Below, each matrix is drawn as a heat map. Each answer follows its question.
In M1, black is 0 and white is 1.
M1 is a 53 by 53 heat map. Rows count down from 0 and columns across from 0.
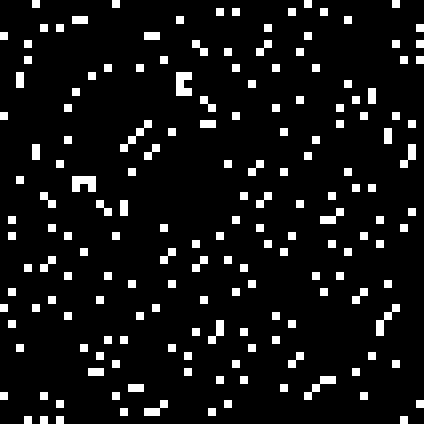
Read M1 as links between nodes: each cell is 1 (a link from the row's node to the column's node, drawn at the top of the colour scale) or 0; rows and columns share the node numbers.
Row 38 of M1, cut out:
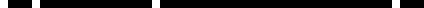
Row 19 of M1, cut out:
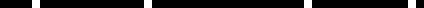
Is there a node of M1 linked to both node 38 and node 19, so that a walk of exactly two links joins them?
yes
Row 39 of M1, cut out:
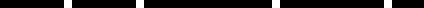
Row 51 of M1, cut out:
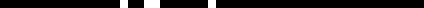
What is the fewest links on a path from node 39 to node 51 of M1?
4
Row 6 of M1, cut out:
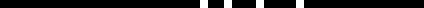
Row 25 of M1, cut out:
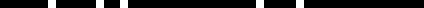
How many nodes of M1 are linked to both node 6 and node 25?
2
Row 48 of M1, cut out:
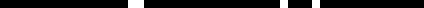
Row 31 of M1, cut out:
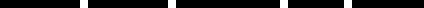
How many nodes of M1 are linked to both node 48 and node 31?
1
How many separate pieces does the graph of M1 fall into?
1
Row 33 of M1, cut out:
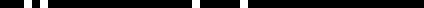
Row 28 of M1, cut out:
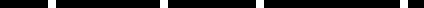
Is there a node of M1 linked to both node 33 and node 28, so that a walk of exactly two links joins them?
no
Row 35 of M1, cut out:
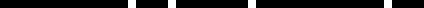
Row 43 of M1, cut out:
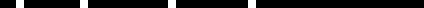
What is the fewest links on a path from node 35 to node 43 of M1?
2
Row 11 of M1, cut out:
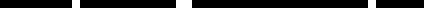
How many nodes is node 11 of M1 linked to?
4
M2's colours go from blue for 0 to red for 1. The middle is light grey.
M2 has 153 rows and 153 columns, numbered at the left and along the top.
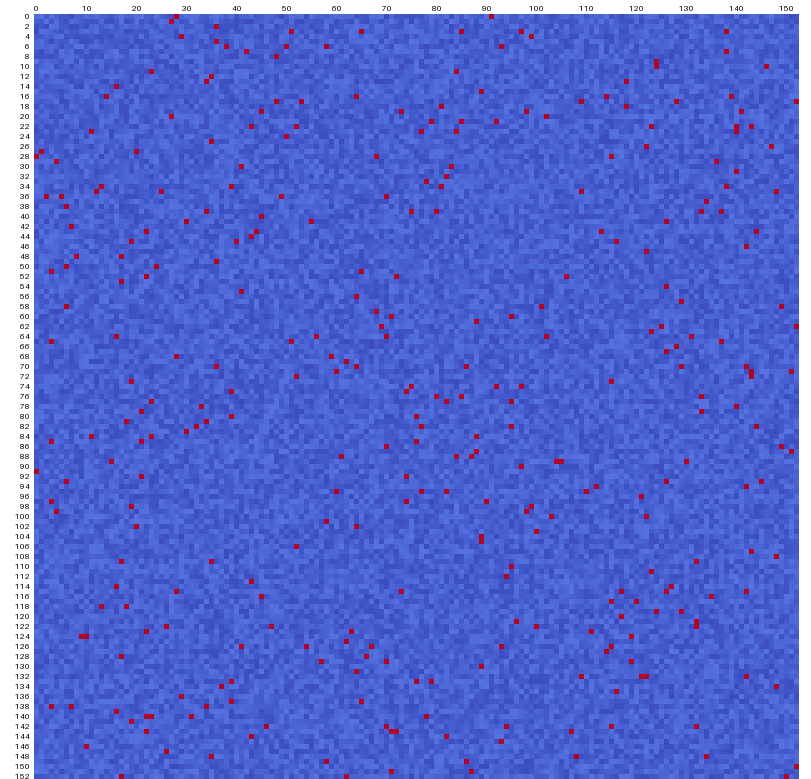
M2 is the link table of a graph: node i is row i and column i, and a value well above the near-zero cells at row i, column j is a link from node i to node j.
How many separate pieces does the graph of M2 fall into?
4
